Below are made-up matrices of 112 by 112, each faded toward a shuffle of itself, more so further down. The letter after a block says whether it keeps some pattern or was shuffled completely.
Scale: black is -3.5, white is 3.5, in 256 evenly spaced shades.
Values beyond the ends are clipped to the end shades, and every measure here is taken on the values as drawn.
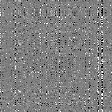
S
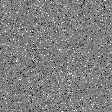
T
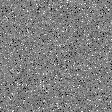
T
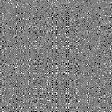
S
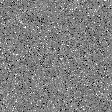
T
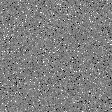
T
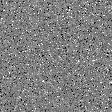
T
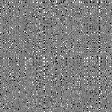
S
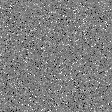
T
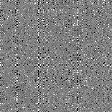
S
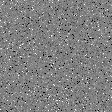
T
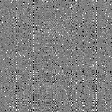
S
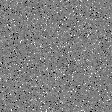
T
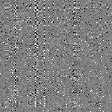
S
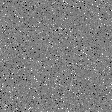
T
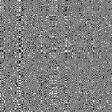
S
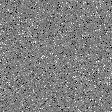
T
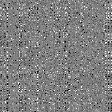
S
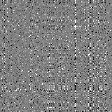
S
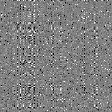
S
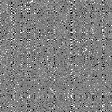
S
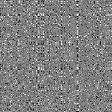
S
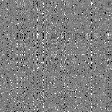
S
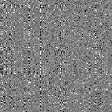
S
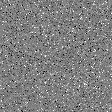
T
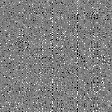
S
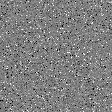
T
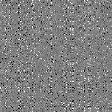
S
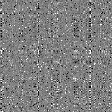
S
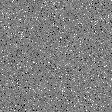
T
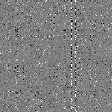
S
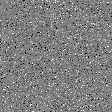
T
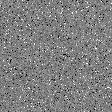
T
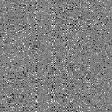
S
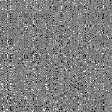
S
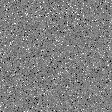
T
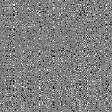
S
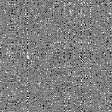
S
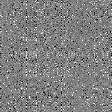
S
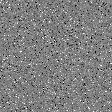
T
